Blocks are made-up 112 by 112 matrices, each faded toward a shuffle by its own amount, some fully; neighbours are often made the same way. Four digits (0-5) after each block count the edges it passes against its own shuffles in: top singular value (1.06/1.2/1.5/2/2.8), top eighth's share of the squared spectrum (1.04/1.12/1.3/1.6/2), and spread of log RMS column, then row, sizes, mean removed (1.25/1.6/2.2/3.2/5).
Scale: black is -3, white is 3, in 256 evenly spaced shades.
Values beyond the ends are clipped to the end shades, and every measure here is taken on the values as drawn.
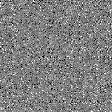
4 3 2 2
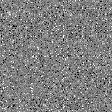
4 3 1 1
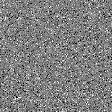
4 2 1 1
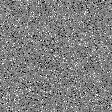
1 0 0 0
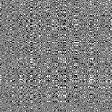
5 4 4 4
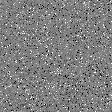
2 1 0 0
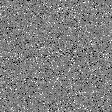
2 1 0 1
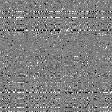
5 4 2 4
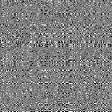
5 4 3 4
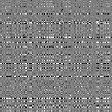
5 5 3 4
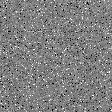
2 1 0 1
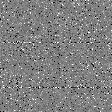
3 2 0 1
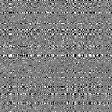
5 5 3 4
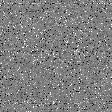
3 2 0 1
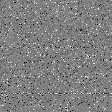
3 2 0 1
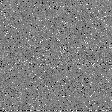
3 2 0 1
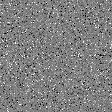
2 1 0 0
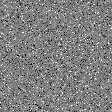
0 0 0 0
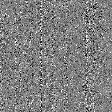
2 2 3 0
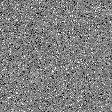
0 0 0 0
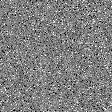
0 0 0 0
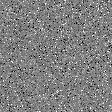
0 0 0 0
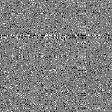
4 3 2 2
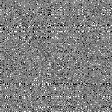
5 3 2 3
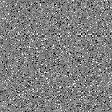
4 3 1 2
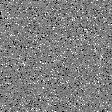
3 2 0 1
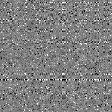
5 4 2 3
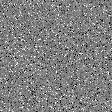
0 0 0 0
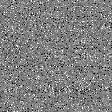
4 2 1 1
